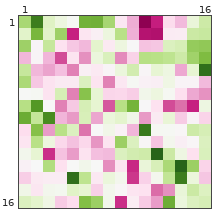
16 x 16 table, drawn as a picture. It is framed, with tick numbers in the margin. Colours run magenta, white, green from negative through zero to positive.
Histogram: bell-shaped. Ninth with the highest average: bottom right. Average level on the scale: 50%. Odd rows or columns: none. Slope: none.
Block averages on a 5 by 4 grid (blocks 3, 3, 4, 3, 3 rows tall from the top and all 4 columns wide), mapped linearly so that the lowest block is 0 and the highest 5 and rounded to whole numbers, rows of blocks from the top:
5 3 0 4 | 1 2 3 4 | 4 2 3 1 | 2 1 4 4 | 3 4 1 4
